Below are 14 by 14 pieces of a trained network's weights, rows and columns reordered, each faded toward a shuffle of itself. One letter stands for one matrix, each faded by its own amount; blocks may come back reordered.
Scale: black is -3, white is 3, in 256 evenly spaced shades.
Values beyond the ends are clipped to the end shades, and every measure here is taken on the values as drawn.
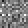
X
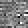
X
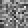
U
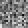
U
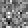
X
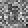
U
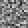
U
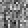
U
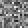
X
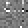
X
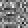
X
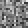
U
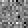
X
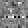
X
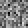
U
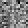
U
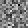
U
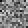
U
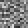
X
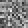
U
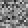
U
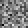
U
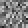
U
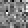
X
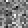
X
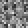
U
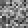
U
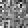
U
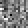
X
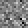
X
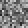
U
